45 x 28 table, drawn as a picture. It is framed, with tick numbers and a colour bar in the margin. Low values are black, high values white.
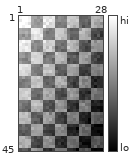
Average level on the scale: 50%. Ninth with the lowest average: bottom right. Lone odd cells: none. Slope: up to the top left.
